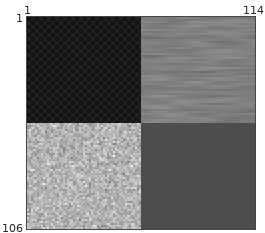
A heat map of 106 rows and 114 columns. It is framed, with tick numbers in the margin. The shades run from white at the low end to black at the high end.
It is made of 2 by 2 panels. Panel 1,1: very high, checkered, faint in contrast. Panel 1,2: middling, streaked across, faint in contrast. Panel 2,1: low, fine-grained. Panel 2,2: high, flat.
